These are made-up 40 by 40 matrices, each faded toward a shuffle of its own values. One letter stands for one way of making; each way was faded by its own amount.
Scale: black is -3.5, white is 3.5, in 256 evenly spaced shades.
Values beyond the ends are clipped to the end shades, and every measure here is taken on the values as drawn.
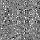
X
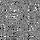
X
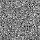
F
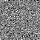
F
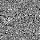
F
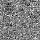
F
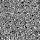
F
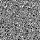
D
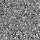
F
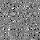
X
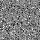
D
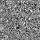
F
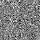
F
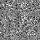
F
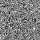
F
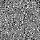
D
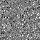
D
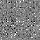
X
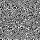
F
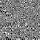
X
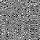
X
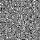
D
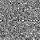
F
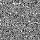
F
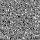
D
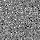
D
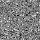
F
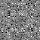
X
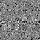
X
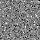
D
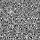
F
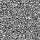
F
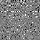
X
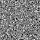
F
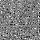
D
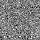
F
